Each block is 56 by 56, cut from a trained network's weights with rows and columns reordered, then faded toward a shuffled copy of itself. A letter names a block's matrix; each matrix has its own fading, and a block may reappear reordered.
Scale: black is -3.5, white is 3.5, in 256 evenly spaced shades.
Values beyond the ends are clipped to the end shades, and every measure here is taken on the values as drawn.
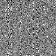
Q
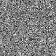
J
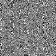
Q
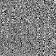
Q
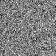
J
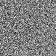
J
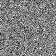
J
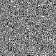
Q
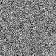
J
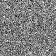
J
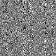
Q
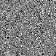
Q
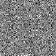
Q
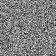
J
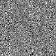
Q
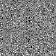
Q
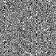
Q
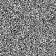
J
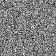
J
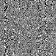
Q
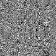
Q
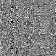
Q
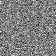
J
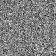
J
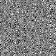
Q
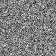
J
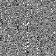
Q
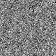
J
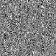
Q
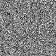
J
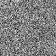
J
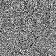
J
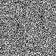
J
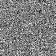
J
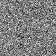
J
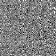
Q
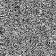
J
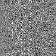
Q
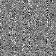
Q
